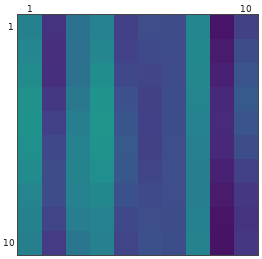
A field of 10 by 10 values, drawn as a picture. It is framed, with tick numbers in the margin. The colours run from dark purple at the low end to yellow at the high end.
Ninth with the lowest average: bottom right. Average level on the scale: 30%. Grain: streaks running down.
